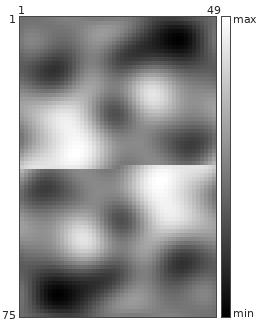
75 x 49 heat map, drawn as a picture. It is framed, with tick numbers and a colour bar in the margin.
On average the colour sits 50% of the way up the scale. It looks the same turned upside down. No lone cell stands out from its neighbours.
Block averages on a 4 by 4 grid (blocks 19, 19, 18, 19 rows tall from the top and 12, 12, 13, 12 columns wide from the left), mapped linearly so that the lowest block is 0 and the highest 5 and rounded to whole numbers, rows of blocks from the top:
1210 | 5532 | 2345 | 0121
